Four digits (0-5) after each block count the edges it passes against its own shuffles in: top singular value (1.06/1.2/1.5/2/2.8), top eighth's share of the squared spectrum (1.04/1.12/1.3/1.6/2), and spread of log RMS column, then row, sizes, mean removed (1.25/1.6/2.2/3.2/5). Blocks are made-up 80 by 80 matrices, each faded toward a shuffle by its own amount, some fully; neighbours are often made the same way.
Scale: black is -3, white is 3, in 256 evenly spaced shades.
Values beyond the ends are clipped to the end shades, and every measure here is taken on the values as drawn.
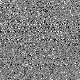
1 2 0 3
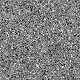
0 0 0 0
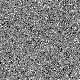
1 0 0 0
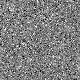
1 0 0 0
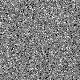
1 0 0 0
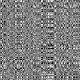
5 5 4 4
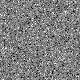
0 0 0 0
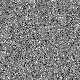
1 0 0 0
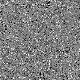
0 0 0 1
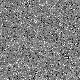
0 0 0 0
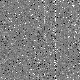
2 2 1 0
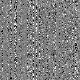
2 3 4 0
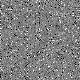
1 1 2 0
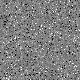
0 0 1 0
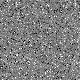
0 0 0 0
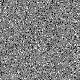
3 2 1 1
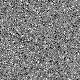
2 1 0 0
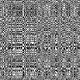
5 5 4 3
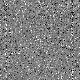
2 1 1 0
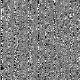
2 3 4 0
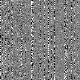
2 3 4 0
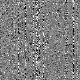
2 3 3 0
